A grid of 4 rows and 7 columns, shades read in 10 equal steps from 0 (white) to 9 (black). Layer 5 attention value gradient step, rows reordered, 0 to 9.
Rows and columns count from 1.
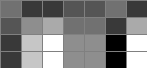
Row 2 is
6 4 3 5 5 7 3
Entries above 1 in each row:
7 7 5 5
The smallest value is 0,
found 4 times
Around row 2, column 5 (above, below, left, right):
6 4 5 7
